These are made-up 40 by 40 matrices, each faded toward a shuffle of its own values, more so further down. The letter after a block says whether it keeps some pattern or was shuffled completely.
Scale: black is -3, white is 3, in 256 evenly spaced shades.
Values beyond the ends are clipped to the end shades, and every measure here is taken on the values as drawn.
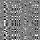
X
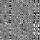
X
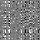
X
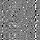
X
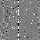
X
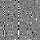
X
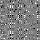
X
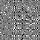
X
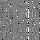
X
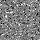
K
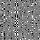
X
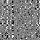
X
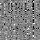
X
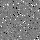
K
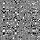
X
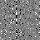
X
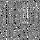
X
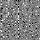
X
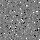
K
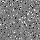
K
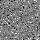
K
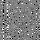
X
